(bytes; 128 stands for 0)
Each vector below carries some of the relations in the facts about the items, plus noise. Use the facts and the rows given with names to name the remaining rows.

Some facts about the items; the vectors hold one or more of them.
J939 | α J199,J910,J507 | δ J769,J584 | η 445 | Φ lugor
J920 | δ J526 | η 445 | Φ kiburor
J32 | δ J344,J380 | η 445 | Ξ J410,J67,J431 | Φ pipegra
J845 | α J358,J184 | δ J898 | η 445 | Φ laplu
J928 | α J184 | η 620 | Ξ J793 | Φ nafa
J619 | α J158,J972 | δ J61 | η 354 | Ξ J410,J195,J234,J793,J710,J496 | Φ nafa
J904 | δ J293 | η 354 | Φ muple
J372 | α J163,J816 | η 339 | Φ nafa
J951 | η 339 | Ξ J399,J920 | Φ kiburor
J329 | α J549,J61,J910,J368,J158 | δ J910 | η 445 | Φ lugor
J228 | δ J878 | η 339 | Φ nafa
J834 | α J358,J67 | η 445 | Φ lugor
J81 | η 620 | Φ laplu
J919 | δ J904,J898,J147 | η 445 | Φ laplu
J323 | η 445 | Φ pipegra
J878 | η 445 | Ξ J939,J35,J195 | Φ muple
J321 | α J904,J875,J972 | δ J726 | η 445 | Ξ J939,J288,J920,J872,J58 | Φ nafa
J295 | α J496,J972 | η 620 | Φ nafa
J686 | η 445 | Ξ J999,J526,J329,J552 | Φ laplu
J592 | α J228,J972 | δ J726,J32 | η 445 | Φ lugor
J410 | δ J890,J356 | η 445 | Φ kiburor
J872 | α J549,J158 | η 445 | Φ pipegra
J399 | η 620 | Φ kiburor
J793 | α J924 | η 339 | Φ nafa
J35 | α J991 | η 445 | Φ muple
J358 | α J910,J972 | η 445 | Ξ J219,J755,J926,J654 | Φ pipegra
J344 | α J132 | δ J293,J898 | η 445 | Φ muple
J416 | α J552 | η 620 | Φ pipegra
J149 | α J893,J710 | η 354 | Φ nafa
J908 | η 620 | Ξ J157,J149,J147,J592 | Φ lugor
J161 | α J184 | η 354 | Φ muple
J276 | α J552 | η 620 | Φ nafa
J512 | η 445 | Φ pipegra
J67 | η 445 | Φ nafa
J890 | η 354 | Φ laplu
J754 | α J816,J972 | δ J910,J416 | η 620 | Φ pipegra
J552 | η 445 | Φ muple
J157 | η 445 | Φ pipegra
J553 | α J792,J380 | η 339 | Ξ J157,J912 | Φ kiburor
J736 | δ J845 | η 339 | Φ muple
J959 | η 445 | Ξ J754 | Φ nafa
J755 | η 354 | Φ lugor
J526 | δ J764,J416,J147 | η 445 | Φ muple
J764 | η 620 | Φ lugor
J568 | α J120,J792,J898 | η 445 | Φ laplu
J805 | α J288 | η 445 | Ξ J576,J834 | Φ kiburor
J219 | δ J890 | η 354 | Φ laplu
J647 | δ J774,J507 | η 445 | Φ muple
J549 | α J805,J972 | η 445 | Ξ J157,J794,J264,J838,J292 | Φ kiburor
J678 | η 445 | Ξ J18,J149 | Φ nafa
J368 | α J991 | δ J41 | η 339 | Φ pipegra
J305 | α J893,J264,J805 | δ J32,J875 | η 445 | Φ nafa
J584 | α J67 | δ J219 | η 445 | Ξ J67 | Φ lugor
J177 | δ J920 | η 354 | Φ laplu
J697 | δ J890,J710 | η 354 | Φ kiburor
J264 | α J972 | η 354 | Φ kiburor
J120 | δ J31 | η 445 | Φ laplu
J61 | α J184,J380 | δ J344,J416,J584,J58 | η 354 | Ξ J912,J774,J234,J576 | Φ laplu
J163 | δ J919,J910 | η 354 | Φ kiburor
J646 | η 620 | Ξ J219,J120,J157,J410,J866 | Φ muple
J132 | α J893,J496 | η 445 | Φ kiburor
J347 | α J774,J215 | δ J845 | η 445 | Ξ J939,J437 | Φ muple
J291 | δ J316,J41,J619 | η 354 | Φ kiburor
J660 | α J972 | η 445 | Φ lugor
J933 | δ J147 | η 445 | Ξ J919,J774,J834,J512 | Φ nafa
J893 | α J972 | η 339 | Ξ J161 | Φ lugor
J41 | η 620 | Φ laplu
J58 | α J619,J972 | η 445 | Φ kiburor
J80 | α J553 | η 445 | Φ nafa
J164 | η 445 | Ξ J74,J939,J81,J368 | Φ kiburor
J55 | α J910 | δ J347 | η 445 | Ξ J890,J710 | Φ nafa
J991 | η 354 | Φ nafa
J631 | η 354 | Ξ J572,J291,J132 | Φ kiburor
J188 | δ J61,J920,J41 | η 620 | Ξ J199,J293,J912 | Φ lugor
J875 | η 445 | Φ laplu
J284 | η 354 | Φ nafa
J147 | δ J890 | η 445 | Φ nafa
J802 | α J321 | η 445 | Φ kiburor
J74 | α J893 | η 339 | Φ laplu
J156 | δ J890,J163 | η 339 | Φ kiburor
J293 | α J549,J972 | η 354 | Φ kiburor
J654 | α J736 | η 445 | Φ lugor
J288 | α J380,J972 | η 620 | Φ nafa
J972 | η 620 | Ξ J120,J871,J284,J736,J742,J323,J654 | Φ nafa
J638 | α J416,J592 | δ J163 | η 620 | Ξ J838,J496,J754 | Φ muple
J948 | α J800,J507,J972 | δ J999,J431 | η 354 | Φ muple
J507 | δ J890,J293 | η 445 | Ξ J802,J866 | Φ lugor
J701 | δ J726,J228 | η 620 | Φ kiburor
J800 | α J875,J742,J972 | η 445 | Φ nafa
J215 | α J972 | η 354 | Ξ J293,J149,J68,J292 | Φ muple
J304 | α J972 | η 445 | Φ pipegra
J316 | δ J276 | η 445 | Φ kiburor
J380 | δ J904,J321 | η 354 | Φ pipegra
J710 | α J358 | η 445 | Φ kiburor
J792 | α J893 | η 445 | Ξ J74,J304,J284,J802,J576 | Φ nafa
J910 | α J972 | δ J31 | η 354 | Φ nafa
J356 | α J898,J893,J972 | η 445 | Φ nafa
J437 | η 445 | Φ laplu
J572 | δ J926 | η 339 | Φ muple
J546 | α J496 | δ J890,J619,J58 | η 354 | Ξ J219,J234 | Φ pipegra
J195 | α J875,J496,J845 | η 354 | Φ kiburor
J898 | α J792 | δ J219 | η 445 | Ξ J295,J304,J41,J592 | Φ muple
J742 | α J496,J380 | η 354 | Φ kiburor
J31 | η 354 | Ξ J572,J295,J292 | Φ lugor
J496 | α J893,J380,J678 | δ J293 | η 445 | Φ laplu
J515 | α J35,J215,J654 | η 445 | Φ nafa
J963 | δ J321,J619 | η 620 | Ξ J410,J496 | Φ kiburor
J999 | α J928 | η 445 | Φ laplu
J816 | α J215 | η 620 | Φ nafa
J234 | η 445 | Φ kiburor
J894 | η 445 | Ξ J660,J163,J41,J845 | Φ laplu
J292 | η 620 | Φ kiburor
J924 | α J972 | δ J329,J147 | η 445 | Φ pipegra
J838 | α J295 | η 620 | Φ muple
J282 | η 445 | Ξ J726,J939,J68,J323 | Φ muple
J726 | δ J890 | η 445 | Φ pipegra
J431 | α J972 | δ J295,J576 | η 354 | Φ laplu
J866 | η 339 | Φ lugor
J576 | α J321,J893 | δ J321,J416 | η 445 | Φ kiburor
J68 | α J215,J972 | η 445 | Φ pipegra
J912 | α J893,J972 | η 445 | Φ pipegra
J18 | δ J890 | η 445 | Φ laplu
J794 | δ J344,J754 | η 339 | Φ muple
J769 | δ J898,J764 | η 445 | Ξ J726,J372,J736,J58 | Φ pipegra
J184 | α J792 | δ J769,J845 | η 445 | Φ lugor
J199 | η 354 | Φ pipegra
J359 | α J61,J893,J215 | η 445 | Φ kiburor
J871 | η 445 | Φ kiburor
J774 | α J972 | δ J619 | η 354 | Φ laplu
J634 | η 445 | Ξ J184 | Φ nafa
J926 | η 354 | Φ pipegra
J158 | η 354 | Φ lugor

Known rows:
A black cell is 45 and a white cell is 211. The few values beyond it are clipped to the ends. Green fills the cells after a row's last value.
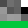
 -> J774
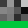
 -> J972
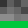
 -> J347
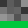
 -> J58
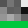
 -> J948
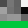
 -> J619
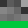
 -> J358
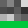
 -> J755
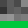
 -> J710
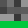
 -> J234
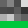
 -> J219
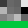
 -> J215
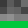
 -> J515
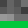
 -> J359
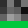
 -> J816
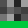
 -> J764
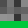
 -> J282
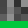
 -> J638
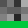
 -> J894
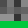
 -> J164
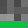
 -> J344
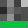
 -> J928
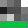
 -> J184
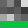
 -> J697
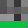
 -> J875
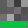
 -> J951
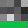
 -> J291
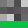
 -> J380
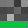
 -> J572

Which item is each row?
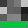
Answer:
J893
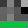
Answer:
J754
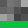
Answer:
J792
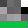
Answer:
J910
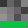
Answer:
J321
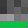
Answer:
J35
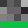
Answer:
J304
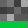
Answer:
J736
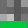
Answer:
J546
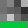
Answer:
J631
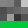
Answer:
J553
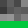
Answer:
J834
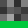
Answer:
J838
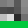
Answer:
J742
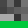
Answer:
J920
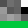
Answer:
J264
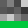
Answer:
J991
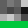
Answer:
J149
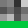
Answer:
J634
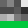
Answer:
J890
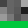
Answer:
J912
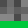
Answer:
J805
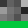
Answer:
J924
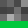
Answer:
J372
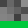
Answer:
J800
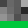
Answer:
J356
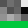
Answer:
J293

